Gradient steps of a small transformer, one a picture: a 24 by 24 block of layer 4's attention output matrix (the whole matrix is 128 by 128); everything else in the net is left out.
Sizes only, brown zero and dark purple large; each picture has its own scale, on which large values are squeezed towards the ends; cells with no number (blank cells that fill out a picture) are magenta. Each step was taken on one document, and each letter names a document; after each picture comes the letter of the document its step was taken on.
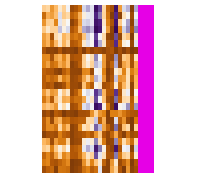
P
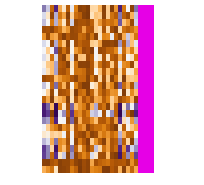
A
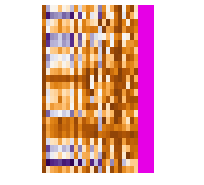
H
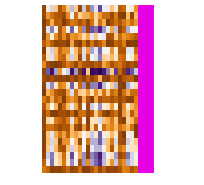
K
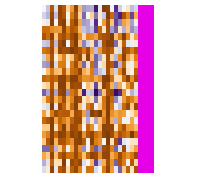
P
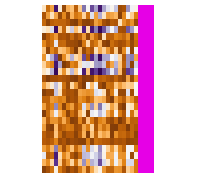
K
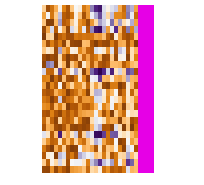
K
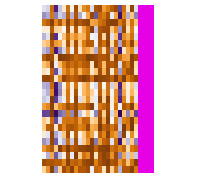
A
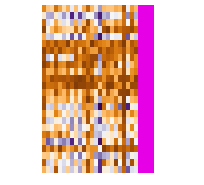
H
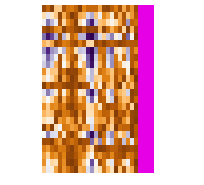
H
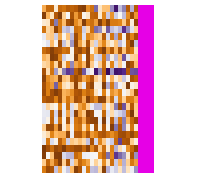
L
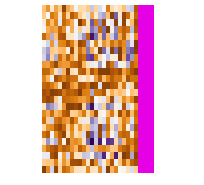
H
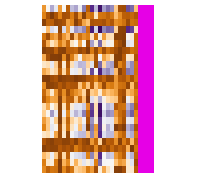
K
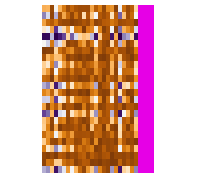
A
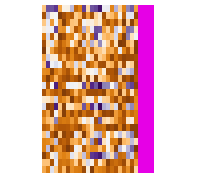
K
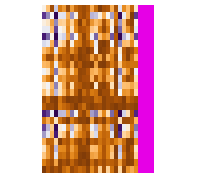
A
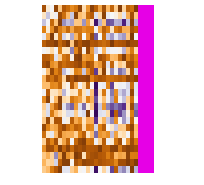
L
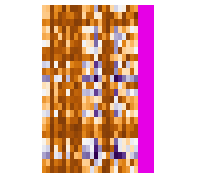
P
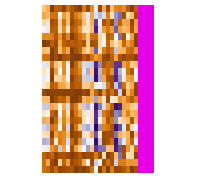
P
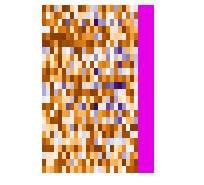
L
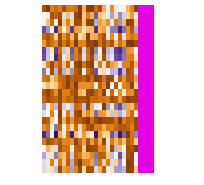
L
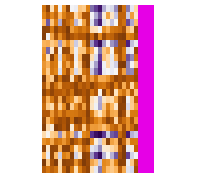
K
